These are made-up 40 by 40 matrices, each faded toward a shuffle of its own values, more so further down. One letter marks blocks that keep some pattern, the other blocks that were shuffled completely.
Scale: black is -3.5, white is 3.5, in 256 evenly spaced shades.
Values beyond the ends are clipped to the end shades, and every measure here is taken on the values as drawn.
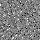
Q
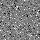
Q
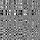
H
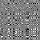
H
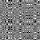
H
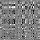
H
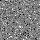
Q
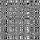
H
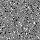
Q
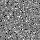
Q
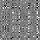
H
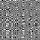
H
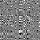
H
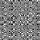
H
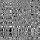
H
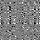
H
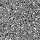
Q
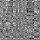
H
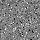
Q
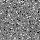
Q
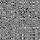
H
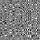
H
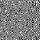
H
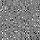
H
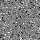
Q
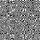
H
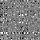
H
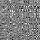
H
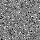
Q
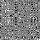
H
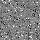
Q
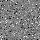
Q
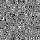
H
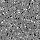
Q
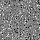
Q
